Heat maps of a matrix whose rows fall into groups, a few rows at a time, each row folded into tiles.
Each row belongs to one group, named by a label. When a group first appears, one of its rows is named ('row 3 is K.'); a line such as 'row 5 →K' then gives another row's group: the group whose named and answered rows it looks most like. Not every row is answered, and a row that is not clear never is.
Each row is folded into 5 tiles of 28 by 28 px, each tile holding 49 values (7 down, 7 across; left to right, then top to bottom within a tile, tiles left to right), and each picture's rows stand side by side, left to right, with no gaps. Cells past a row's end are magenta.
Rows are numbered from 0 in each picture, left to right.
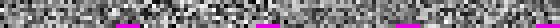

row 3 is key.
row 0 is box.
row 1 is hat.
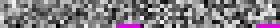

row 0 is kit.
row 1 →hat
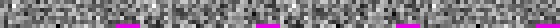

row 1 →kit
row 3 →box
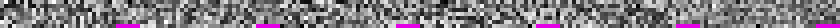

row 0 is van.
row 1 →key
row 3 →hat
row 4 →van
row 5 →box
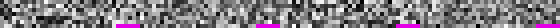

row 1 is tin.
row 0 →hat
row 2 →van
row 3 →box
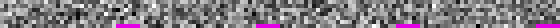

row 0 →kit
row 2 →tin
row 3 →box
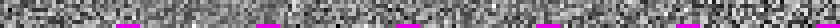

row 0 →hat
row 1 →key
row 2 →box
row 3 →key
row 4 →tin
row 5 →van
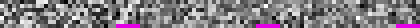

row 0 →hat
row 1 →box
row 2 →tin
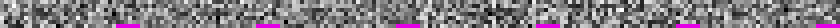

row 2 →box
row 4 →van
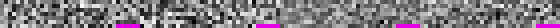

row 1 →hat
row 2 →key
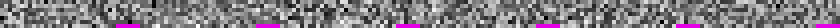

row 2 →key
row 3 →tin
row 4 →key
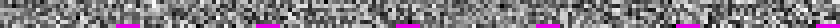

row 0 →tin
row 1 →kit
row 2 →box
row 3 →tin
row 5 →van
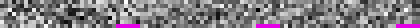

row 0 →van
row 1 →kit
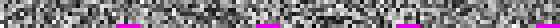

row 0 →key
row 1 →van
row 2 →hat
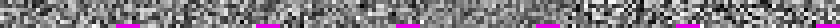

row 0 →tin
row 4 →van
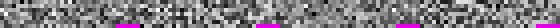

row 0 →box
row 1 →hat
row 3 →hat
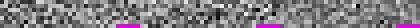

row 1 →kit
